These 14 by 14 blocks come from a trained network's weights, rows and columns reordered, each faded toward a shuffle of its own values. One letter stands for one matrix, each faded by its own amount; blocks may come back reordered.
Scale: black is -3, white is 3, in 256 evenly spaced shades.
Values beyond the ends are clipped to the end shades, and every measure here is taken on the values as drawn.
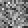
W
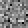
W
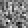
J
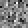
W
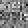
J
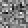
J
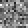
J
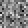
W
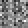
W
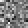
J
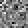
J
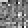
W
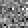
J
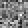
J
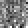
W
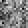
W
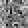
W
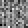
W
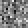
W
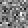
J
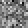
W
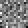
J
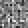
W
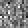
W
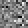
J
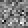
J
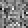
W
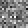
J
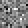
W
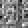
W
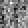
W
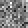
W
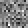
J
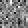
J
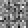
W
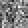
W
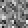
J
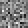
J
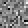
J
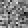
J
